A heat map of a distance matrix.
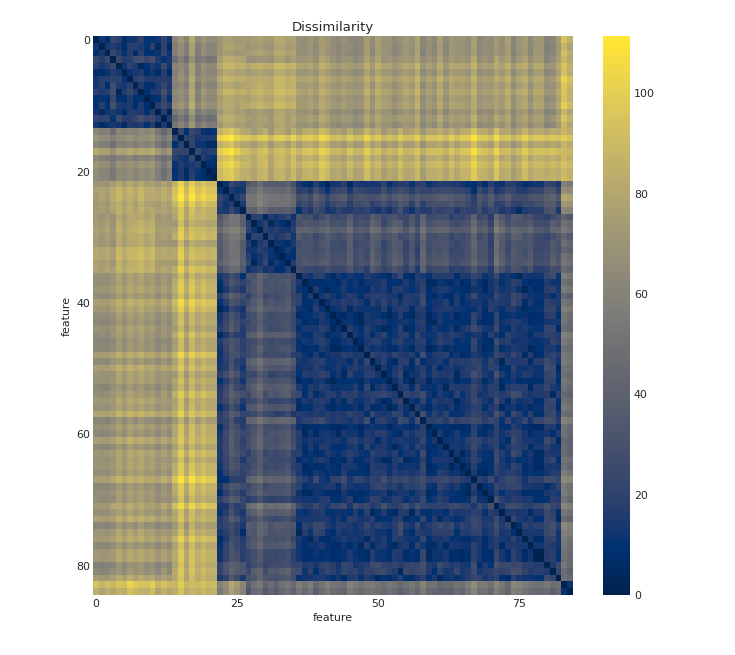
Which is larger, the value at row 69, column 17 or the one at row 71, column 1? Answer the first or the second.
the first
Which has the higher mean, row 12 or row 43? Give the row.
12
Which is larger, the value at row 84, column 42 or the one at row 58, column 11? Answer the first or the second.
the second
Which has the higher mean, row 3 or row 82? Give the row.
3
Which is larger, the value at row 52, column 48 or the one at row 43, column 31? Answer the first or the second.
the second
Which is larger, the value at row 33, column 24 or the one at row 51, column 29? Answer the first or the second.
the first
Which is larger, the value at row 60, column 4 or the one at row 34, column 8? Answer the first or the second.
the second
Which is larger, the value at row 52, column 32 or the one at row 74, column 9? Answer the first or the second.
the second
